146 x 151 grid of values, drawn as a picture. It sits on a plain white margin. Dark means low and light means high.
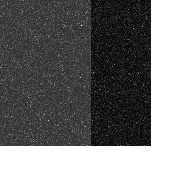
Stripes: none. Seam: vertical, 60% of the way across, the left part higher. Average level on the scale: 20%.
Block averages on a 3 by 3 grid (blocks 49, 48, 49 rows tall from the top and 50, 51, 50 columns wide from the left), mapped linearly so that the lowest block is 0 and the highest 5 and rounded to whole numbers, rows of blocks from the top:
540 / 540 / 540
